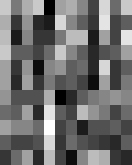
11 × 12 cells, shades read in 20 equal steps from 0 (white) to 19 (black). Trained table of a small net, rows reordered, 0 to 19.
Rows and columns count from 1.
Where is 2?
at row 2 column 10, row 3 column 12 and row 8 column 5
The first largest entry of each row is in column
5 5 2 9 4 9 6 4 8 11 7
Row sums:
97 129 121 126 134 144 136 122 131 152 137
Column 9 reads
14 15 17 16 16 18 10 8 13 14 5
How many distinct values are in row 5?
9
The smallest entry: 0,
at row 9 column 5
